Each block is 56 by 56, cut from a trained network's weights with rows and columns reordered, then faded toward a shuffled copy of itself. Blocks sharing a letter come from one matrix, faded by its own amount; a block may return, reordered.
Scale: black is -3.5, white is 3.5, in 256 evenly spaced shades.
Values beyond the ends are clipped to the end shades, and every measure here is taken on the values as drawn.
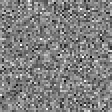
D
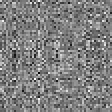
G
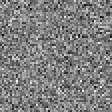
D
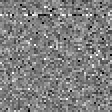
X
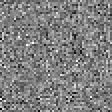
D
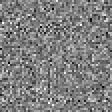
D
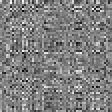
G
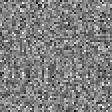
D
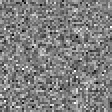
D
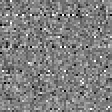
X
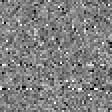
X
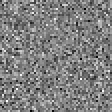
D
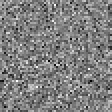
D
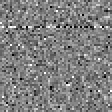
X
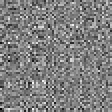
G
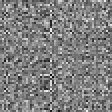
G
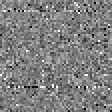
X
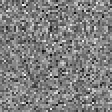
D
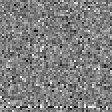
X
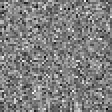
D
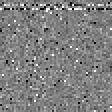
X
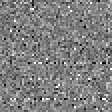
X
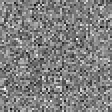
D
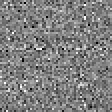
X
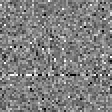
X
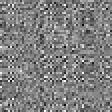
G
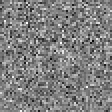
D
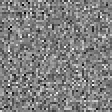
D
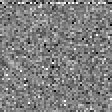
X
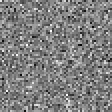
D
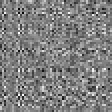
G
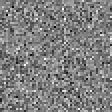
D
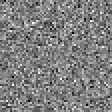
D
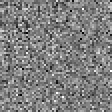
D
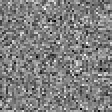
D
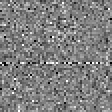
X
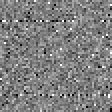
X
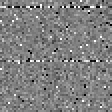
X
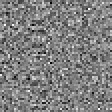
D
